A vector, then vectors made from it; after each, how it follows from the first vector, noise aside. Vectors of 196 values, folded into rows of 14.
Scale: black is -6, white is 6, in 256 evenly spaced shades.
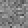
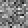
scaled up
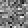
scaled up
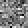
scaled up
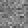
negated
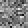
scaled up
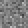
sign-scrambled
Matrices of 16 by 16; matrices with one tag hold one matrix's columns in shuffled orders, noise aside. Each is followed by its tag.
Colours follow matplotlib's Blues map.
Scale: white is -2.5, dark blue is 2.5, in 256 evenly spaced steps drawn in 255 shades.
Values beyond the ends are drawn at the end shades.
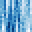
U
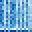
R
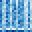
R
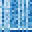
R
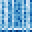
R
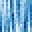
U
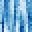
U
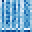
R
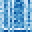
R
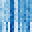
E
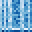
R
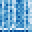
R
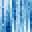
U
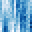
U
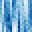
U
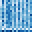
R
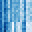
E
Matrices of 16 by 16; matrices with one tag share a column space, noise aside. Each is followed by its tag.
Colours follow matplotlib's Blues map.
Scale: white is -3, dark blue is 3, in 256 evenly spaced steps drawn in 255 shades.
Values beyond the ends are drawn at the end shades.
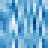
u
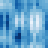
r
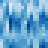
u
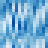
u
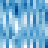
u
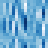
u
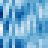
u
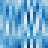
u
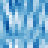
u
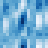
u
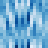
u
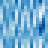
u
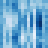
r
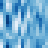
u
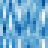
u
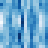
r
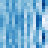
r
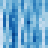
r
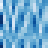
u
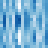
r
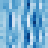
r
